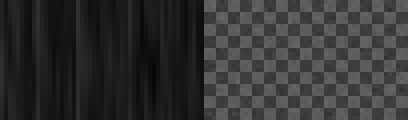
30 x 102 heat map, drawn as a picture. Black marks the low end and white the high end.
It is made of 1 by 2 panels. Panel 1,1: very low, streaked downward, faint in contrast. Panel 1,2: low, checkered.
